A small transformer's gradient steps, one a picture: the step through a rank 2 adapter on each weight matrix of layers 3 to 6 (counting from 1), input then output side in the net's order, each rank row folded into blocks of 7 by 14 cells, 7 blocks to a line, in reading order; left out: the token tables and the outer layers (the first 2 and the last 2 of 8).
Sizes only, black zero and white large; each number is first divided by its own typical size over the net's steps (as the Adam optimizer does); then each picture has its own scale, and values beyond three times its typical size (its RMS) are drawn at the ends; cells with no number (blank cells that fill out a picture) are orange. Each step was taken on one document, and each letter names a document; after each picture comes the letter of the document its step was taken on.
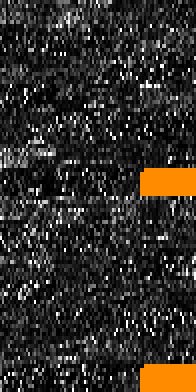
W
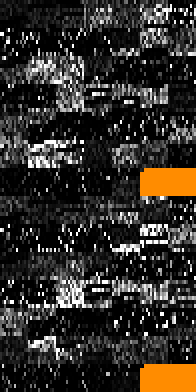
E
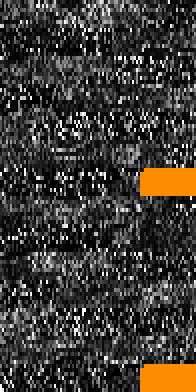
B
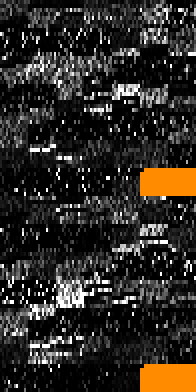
E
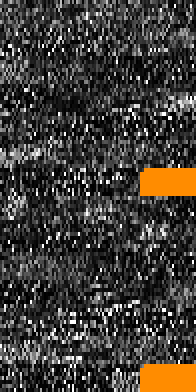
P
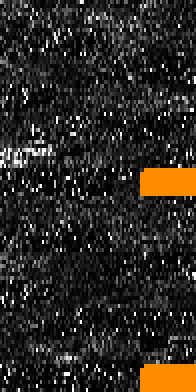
W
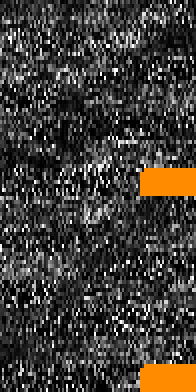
P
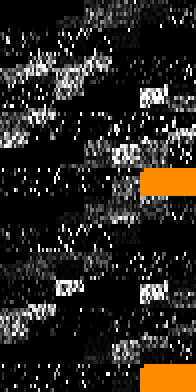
E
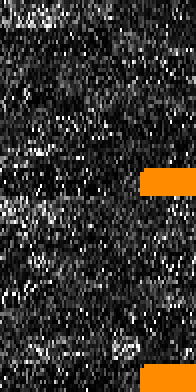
W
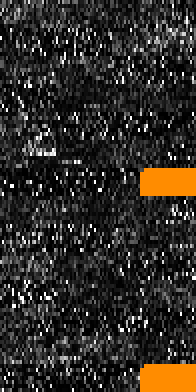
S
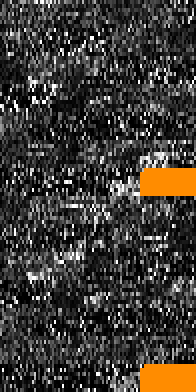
P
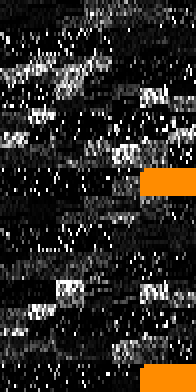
E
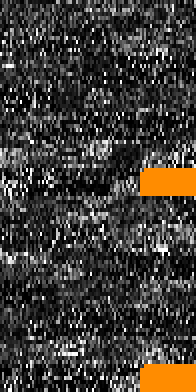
P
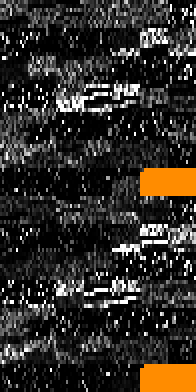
E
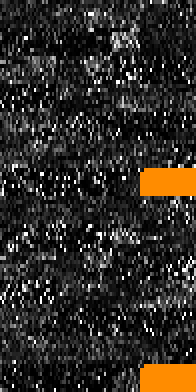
W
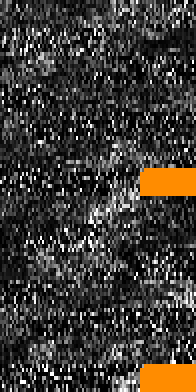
P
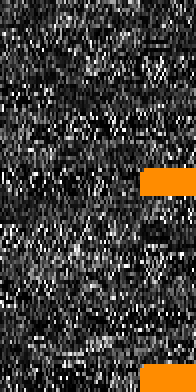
P
